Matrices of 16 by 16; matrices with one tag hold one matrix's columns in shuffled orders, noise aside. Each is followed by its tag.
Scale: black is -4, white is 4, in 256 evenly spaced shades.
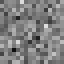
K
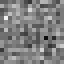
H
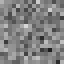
K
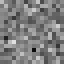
K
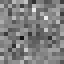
H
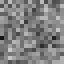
H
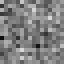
H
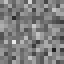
K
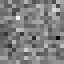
H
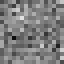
H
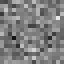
H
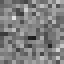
H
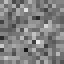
K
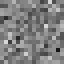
K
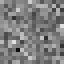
K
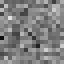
H
